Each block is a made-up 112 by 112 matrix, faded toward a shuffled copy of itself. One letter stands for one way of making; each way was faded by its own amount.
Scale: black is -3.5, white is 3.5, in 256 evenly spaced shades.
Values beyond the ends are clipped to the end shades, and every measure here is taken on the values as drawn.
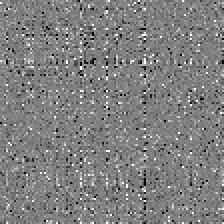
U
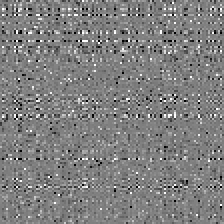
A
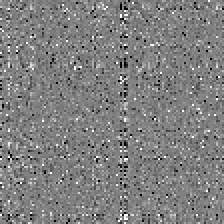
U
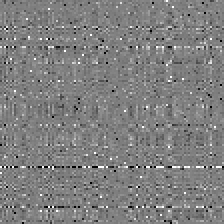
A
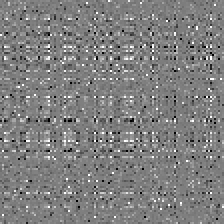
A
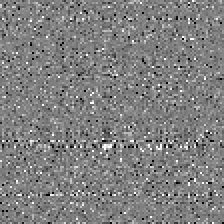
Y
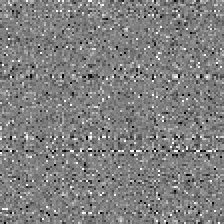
Y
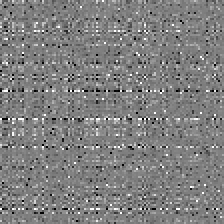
A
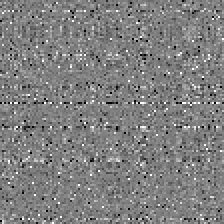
Y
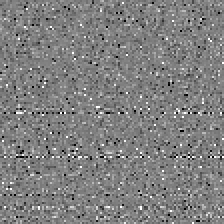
Y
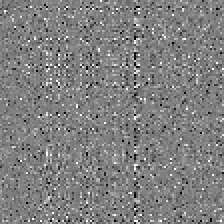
U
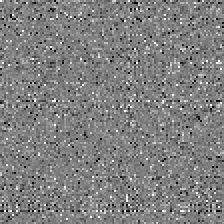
Y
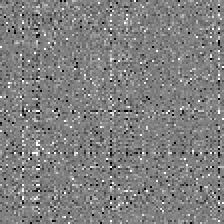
U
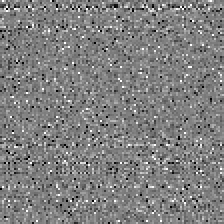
Y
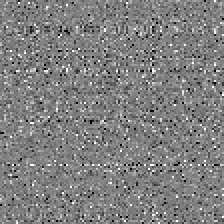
Y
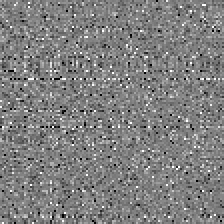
Y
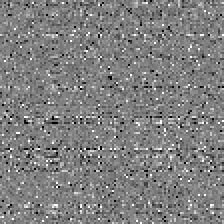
Y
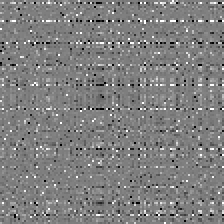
A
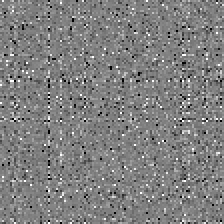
U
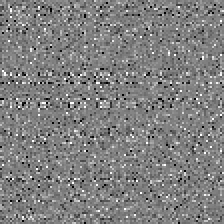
Y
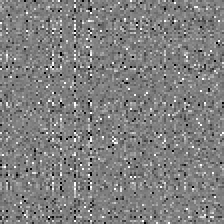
U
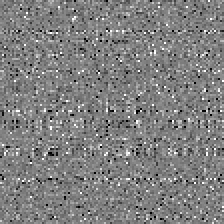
Y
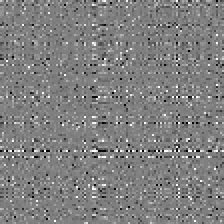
A
